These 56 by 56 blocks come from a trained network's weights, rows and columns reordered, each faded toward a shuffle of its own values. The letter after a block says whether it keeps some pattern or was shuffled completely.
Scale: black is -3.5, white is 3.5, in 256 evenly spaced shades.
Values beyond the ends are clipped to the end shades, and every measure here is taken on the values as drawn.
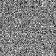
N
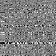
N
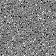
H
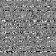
N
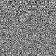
N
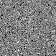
H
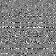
N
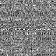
N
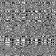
N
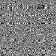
N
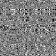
N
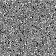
H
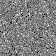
H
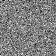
H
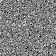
H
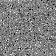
H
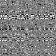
N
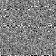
N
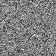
H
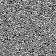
H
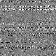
N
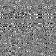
N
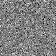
H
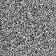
H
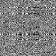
N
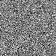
H
